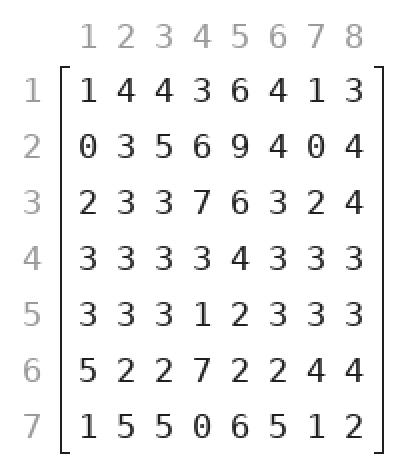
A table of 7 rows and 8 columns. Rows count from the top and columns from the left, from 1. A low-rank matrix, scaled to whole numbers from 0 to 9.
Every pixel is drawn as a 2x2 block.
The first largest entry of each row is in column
5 5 4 5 1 4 5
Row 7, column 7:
1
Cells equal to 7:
2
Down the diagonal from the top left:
1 3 3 3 2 2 1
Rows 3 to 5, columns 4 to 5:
7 6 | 3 4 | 1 2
